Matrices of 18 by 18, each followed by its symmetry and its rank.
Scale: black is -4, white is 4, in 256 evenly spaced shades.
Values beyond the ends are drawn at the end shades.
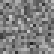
neither, full rank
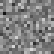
neither, full rank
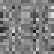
neither, rank three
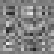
neither, rank three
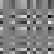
neither, rank one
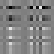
neither, rank one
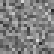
neither, full rank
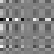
neither, rank one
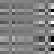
neither, rank one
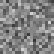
neither, full rank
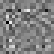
neither, rank three
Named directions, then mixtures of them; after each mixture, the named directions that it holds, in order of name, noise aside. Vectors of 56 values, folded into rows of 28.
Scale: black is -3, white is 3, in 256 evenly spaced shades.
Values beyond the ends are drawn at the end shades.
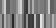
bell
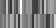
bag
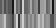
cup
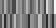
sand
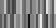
bell, sand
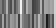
bag, sand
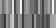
bag, cup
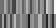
sand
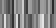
bell, cup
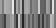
cup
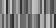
bag, bell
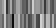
bag, bell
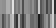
cup, sand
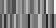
sand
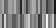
bag, sand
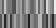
sand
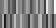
sand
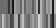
cup, sand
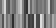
bell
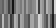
cup, sand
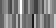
bag, bell
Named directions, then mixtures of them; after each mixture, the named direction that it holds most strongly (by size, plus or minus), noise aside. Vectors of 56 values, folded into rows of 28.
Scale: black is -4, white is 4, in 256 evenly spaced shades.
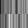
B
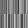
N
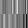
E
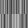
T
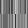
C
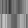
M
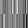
E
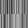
T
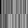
B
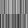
T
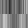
M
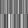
N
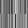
C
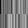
B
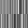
N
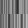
N
